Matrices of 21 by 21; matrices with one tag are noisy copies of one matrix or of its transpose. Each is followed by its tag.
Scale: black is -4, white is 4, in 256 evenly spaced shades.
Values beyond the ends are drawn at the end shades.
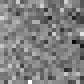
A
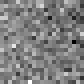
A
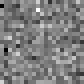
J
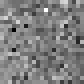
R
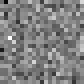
J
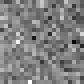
A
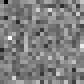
J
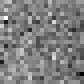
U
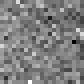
A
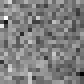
U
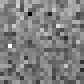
R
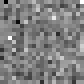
J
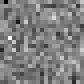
J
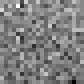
U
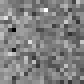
R
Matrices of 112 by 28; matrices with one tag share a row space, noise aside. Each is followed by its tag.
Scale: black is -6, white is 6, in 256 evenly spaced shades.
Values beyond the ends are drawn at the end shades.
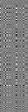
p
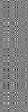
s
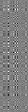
s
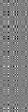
s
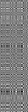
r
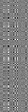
s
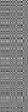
r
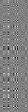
s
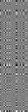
p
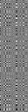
p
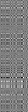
r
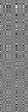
p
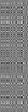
r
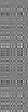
r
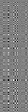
s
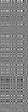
r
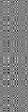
s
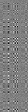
s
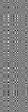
s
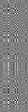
s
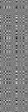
p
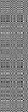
r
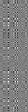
s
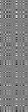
p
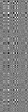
s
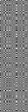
p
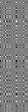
p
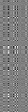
s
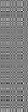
r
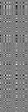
p
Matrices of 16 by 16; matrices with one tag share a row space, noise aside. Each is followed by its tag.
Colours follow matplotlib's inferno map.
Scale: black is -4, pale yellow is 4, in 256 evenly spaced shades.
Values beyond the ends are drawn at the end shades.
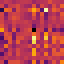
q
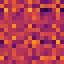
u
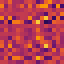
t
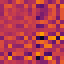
t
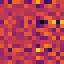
t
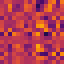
t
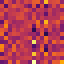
q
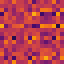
u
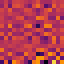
t
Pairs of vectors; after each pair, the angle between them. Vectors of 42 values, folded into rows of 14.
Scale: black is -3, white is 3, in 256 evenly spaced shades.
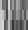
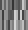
partly opposed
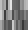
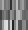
partly opposed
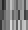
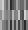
nearly opposite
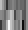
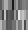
partly opposed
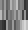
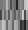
nearly opposite
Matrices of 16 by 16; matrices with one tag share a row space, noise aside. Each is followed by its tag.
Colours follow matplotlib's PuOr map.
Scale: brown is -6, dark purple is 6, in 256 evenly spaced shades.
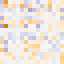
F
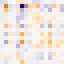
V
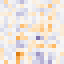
V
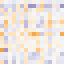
F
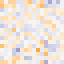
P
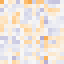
P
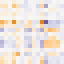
P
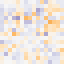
P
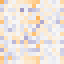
F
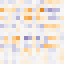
P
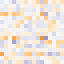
P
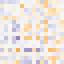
P
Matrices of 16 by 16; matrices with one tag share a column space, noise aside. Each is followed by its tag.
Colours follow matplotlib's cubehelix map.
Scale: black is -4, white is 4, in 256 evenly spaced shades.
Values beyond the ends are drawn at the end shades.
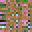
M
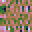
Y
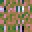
Y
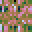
Y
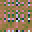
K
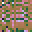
K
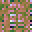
M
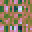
Y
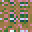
K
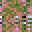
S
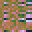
K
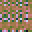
K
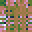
S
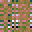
M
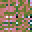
S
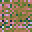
M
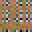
K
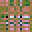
S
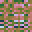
M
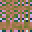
K
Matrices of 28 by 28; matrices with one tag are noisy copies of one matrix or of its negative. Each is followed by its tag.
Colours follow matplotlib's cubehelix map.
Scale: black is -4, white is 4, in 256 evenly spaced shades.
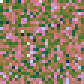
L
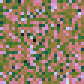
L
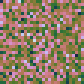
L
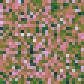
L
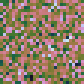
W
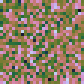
L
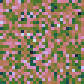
L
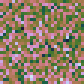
W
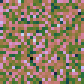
L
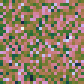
W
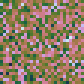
W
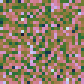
L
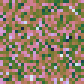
W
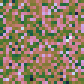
W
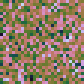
W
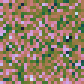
W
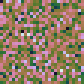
L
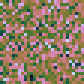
W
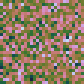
W
